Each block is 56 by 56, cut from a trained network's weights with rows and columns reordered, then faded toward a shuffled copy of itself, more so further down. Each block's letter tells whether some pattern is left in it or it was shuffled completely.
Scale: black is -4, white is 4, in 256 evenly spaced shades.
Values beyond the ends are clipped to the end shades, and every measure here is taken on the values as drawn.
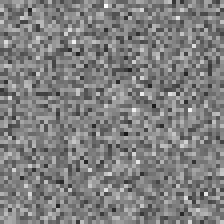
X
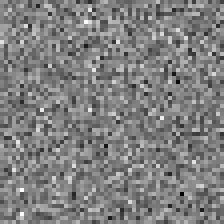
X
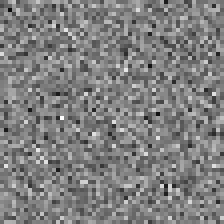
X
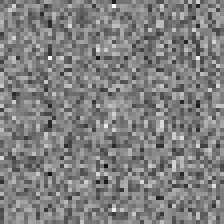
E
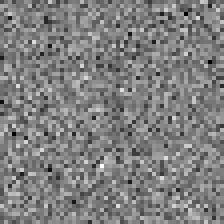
X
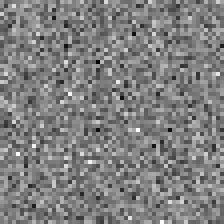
X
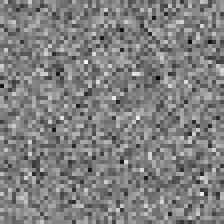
X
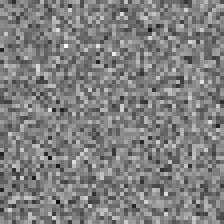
X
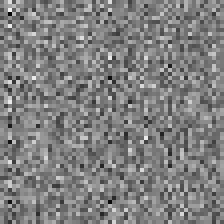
E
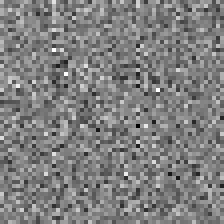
E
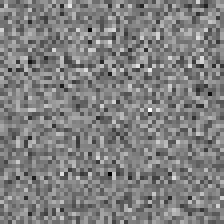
E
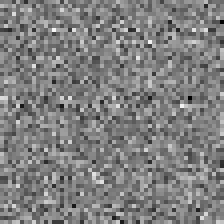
E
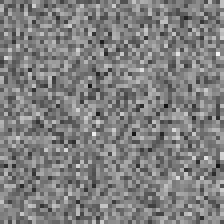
X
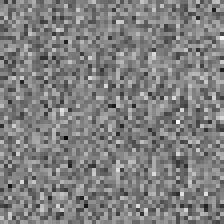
E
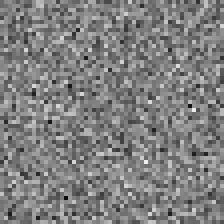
X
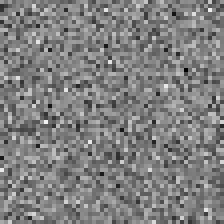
X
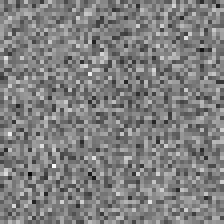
X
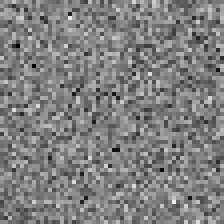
X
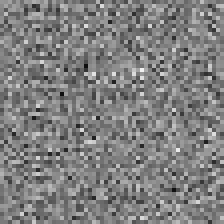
E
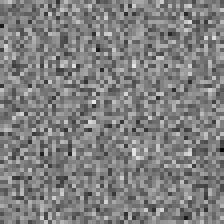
E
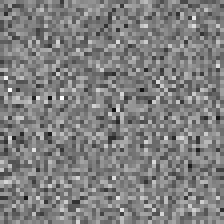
E
